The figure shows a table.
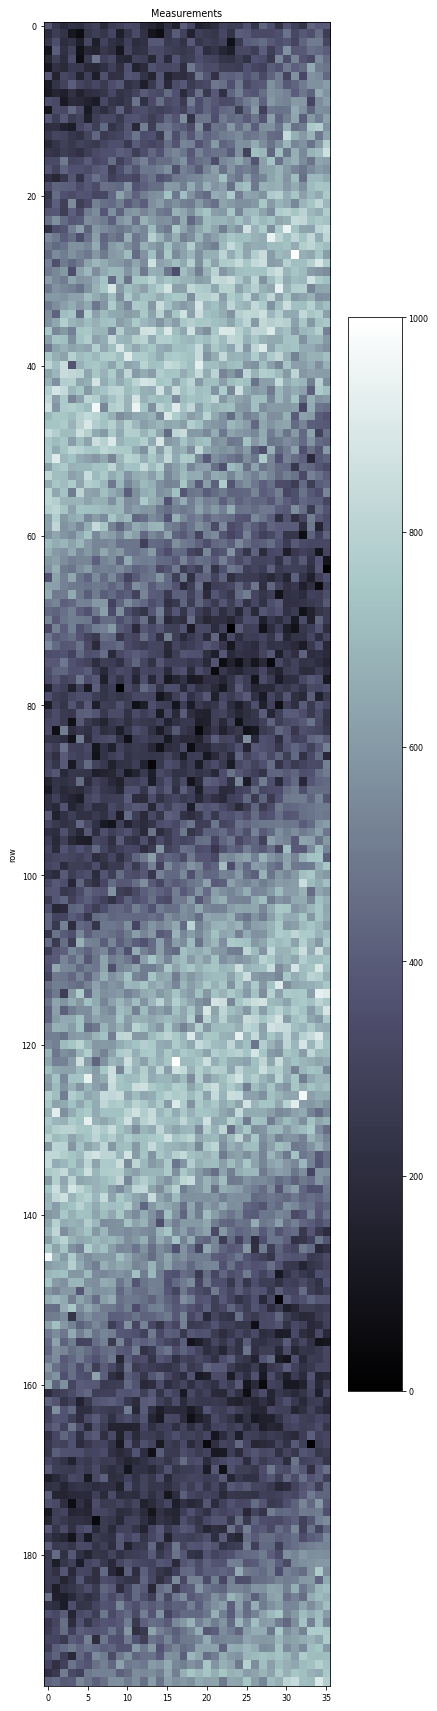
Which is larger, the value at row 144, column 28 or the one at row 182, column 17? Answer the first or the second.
the second
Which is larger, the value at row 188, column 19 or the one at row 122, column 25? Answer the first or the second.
the second
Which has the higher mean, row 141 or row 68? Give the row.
141
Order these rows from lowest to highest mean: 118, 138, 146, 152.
152, 146, 138, 118
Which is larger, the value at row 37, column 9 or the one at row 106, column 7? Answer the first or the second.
the first
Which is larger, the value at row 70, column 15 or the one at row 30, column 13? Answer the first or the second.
the second
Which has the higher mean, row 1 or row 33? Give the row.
33
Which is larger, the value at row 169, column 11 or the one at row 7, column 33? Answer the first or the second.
the second
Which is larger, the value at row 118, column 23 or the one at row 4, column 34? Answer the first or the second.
the first
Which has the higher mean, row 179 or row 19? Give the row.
19
